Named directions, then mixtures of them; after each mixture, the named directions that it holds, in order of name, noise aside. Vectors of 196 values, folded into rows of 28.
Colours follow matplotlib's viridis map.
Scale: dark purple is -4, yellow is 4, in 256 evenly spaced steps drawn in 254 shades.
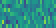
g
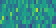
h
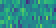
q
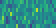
g, h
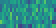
h, q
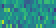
g, q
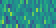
g, h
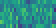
h, q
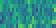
h, q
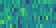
q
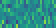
g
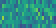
g, h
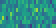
h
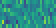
g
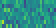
g, q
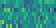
g, q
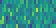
g, h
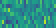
g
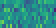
g, q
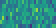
h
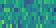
g, q
